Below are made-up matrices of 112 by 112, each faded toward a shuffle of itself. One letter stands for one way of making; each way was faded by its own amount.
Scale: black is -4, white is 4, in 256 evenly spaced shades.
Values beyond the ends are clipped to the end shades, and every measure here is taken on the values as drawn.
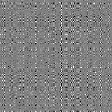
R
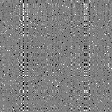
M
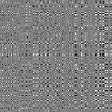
R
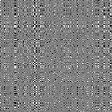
R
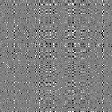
R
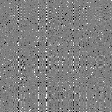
M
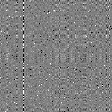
M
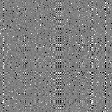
M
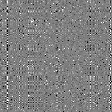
M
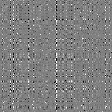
R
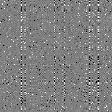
M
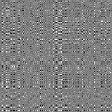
R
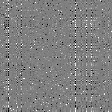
M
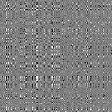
R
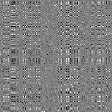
R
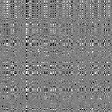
R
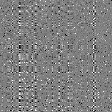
M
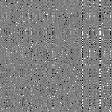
M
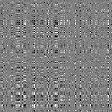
R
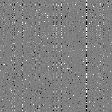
M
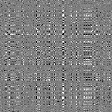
R
